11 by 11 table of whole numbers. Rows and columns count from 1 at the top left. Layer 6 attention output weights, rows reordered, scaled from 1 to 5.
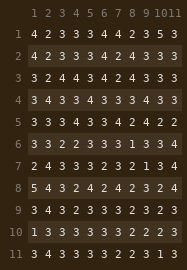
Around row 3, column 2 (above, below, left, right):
2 4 3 4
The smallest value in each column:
1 2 2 2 3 2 2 1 1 1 2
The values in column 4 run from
2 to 4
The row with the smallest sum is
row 10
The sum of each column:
34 35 33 32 35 34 33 26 32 29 35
